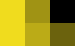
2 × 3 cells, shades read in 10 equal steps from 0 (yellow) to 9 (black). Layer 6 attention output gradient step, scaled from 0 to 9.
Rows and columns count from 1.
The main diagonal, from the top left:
0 2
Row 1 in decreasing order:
9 3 0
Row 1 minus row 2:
0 1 4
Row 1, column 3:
9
